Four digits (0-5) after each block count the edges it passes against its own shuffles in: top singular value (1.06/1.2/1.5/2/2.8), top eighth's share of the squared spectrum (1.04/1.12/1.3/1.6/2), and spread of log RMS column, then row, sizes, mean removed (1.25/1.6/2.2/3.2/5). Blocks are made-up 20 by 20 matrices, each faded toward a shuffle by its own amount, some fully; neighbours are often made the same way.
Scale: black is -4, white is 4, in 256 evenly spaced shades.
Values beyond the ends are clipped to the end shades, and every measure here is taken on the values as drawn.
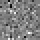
1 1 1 0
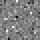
1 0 0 0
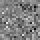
1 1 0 0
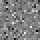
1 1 1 0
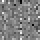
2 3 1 0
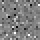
0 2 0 0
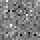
1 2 0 1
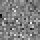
0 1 0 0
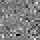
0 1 1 1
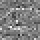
2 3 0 1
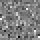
0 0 0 0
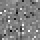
0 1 0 0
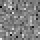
1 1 0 0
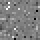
0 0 0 0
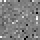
1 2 0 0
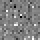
1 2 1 1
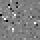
0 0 0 0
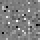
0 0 1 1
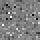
1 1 0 0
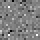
1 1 0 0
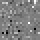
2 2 0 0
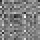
3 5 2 2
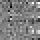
3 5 2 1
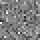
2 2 1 0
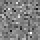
0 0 0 0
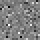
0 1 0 0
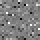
0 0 0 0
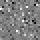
0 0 0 0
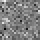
1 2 1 1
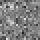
2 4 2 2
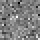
1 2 0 0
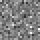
0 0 0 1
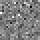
0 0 0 0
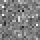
1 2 1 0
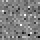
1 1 0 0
